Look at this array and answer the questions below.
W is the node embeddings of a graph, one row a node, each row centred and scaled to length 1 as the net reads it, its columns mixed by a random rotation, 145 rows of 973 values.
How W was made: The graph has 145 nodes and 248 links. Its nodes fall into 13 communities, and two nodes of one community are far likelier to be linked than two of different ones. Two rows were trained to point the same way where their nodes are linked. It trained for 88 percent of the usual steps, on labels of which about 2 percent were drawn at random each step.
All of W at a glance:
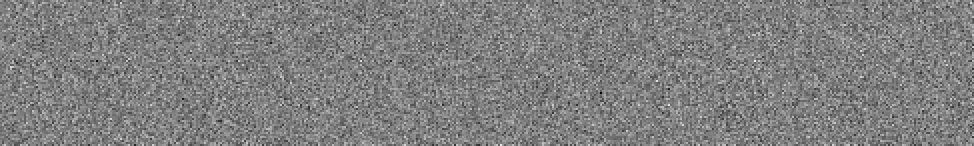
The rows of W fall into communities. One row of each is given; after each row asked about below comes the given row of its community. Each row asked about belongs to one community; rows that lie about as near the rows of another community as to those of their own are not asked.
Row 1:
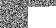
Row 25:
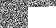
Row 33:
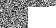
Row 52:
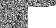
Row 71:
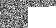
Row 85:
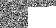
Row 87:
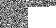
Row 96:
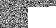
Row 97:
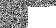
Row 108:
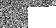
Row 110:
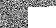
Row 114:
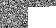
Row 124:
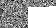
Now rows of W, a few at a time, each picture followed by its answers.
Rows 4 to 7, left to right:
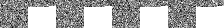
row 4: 52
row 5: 25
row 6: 52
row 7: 33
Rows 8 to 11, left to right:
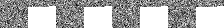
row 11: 110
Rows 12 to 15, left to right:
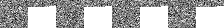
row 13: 108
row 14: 87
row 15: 124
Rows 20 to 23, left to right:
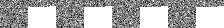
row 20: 124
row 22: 97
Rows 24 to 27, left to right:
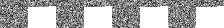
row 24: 25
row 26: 33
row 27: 97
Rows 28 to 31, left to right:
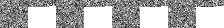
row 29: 110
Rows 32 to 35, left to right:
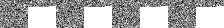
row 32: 114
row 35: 1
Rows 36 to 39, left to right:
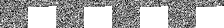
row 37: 1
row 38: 87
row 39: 25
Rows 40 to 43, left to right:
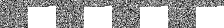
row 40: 96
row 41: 52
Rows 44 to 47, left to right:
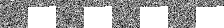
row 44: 114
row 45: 124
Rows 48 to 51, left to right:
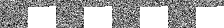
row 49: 124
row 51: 110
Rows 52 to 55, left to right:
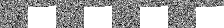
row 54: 108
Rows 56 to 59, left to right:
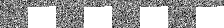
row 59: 110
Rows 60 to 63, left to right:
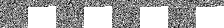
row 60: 1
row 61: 1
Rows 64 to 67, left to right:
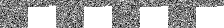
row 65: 97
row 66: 85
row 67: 114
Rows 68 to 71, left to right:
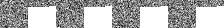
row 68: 114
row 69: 33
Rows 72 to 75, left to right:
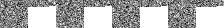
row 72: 108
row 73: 114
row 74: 33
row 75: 1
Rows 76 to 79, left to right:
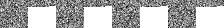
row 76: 33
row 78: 33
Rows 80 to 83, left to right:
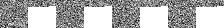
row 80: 85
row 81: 52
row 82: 87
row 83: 108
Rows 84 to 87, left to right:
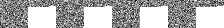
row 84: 96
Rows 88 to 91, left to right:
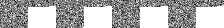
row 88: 52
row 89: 71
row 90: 96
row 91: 97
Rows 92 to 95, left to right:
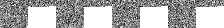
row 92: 97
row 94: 114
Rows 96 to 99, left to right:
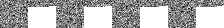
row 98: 33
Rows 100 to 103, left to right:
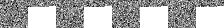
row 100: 114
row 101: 52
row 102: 108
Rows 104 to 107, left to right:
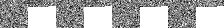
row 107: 110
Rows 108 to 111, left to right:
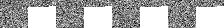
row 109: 124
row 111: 97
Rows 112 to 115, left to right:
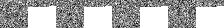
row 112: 85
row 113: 97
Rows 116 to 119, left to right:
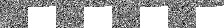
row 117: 52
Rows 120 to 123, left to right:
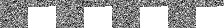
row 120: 1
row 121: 96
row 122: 108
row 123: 1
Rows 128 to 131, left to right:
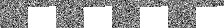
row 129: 33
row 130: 87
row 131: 108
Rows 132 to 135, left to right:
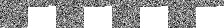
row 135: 110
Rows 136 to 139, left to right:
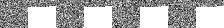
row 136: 108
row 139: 52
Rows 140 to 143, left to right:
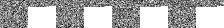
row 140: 97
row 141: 96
